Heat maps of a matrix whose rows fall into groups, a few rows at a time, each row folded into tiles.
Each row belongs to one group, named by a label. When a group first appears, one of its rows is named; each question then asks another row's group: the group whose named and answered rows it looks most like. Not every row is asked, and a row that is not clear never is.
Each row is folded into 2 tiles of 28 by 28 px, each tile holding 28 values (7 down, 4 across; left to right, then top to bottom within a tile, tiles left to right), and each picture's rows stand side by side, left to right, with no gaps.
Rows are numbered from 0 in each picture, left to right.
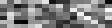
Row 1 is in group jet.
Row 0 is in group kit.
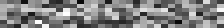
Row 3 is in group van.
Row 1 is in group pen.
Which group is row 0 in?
jet
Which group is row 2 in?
jet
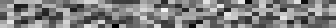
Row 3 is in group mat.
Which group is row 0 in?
kit
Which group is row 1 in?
kit
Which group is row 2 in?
jet
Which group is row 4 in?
pen
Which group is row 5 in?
pen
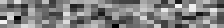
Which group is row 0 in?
kit
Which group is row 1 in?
kit
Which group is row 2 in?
jet
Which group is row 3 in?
jet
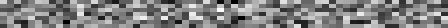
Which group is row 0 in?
mat
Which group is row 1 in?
van
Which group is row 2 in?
van
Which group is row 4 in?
jet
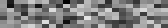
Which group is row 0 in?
kit
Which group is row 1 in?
jet
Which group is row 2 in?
jet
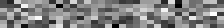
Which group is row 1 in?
pen
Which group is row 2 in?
jet
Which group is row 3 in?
mat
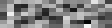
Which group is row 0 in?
kit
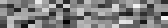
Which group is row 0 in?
mat
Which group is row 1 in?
jet
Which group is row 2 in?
van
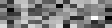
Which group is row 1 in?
pen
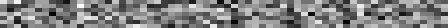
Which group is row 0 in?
mat
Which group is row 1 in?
van
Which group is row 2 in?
mat
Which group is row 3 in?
jet
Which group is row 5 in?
jet
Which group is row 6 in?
van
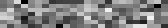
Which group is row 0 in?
pen
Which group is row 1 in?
jet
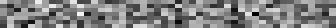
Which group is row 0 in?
mat
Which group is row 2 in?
kit
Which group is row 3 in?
jet
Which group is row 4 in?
jet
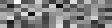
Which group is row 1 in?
pen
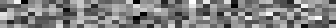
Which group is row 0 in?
pen
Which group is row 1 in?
van
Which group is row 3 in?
van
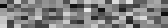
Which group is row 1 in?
kit
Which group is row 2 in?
mat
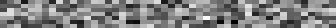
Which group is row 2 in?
kit
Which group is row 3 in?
pen
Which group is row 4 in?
van
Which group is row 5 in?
jet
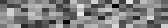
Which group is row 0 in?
pen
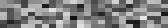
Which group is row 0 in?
jet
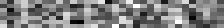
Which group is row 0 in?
van
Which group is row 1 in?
kit
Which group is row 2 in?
van
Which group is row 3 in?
pen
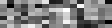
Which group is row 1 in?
pen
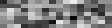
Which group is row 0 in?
pen
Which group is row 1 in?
kit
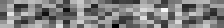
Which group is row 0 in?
kit
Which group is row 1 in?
van
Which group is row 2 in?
jet
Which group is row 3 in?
kit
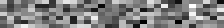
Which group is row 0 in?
mat
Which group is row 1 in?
mat
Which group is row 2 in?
mat
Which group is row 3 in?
van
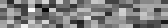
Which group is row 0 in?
kit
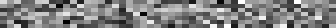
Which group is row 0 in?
mat
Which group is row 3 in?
jet
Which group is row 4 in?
pen
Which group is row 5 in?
pen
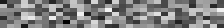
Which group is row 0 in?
van
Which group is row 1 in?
van
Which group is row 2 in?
mat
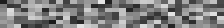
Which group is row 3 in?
mat
